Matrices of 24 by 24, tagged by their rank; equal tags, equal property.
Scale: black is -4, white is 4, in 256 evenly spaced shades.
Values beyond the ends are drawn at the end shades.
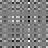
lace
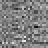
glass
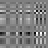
lace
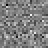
glass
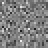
glass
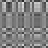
lace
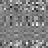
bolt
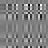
lace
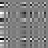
lace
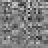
glass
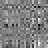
bolt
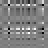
lace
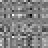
bolt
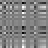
lace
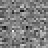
glass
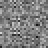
glass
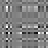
lace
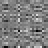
bolt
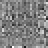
glass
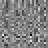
glass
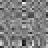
bolt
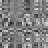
bolt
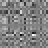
bolt
